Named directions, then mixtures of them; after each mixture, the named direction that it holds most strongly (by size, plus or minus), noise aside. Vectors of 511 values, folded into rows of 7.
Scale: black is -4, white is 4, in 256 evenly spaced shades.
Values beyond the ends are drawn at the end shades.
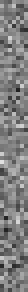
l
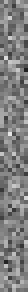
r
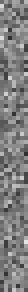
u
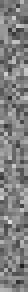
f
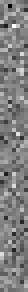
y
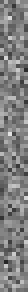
r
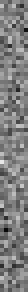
l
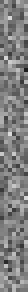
r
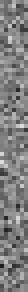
l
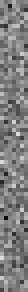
y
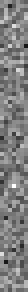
y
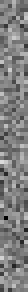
l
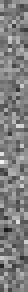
l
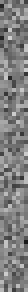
u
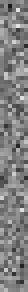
f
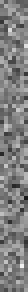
f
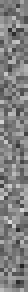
f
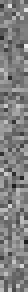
u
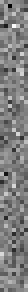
y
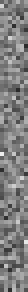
l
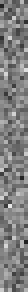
u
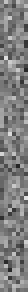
r
